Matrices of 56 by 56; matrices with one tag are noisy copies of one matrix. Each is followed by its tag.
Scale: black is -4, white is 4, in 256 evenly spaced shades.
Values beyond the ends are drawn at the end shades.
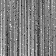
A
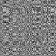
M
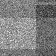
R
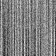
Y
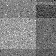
R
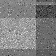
R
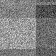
R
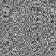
M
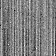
Y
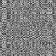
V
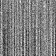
Y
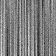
A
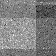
R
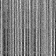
Y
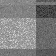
R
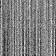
Y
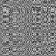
M
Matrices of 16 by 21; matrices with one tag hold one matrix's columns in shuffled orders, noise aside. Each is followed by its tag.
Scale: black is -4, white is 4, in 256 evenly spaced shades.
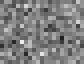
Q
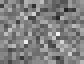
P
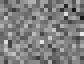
P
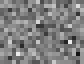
Q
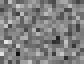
Q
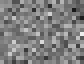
P
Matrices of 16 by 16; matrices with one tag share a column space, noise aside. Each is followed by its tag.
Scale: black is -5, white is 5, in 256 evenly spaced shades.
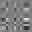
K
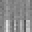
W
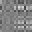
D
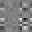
K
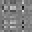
D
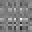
K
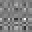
K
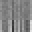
W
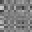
D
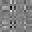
D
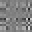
K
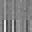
W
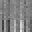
W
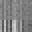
W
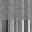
W
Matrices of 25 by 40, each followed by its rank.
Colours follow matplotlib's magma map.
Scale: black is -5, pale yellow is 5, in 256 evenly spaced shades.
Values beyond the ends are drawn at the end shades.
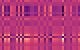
one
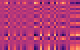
one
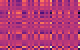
one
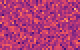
full rank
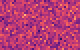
full rank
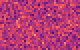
full rank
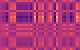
one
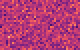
full rank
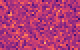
full rank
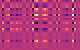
one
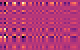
one
